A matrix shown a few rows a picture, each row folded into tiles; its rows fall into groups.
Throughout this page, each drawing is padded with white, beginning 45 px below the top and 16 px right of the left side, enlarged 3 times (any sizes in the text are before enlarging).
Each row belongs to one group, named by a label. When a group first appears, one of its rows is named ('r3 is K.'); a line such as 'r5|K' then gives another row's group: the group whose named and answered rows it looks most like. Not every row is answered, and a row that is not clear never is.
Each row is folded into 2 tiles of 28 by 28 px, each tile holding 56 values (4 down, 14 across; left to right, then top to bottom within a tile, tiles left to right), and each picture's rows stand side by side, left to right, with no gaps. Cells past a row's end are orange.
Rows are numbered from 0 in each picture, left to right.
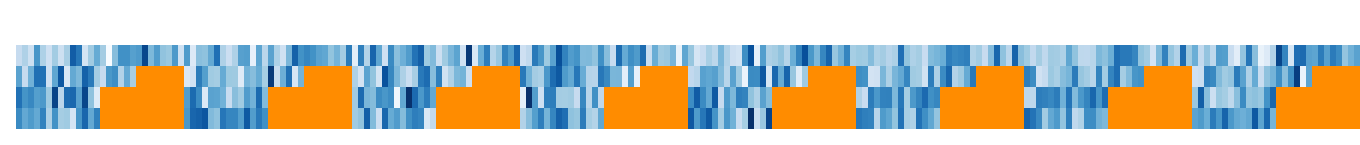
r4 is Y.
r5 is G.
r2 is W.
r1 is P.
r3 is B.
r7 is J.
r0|Y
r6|G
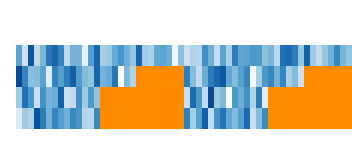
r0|B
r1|B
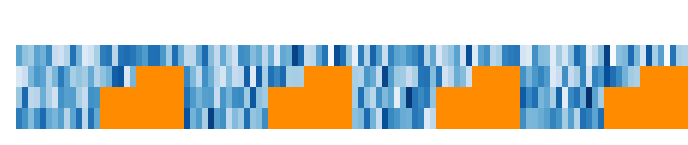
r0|J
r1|Y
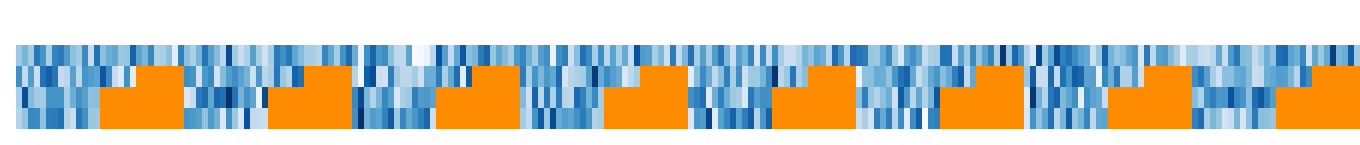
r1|G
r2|P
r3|W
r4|P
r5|J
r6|B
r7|G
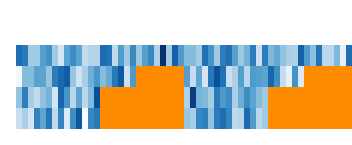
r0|J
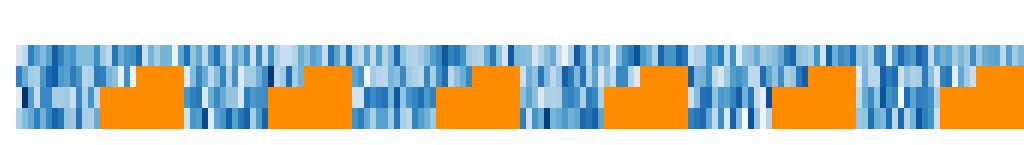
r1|P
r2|G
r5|W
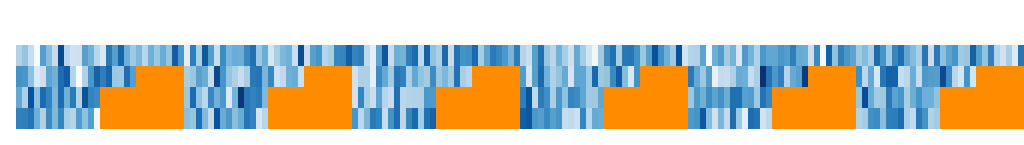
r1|W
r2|J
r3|Y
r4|G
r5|W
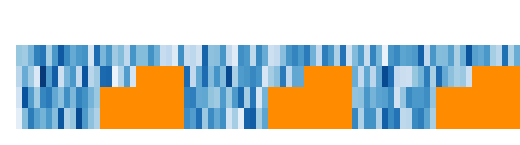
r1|Y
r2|W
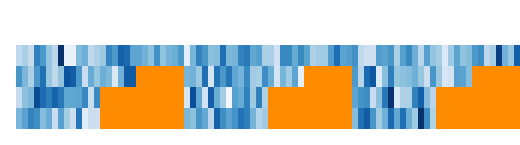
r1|B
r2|P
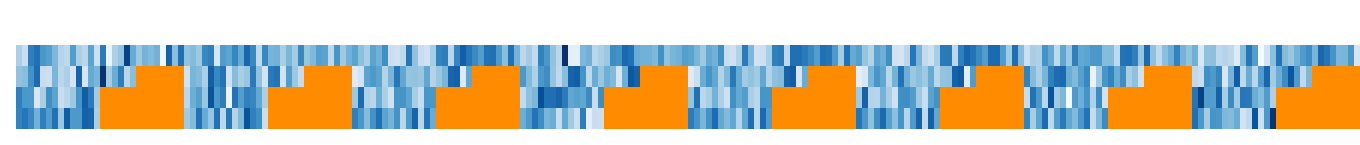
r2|J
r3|G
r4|J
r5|J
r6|B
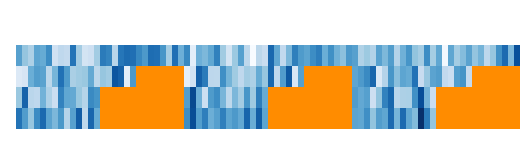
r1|P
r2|P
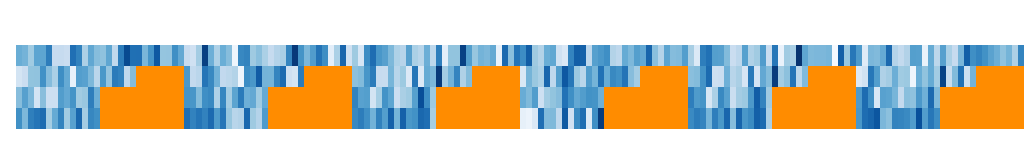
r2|P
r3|J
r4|P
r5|P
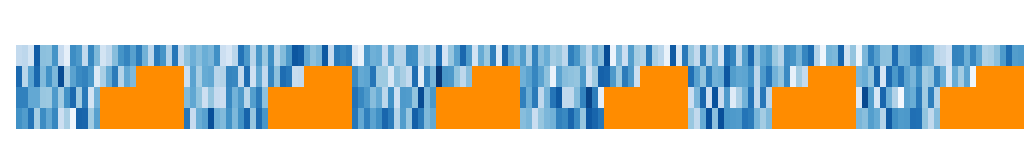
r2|Y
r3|P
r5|B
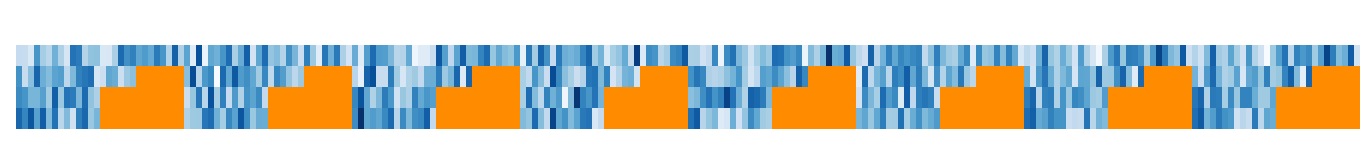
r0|Y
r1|B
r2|P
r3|W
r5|B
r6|Y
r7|Y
